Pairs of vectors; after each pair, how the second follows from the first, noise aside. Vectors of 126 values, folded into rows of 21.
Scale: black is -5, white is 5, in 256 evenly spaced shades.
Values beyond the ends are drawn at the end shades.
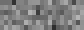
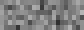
wrapped around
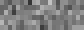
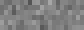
shrunk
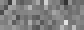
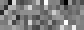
scaled up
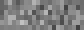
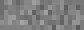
shrunk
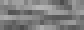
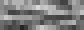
scaled up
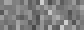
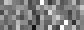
scaled up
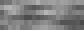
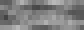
wrapped around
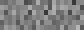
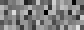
scaled up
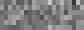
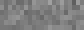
shrunk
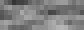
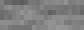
shrunk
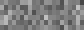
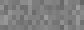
shrunk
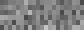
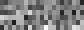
scaled up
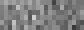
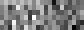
scaled up
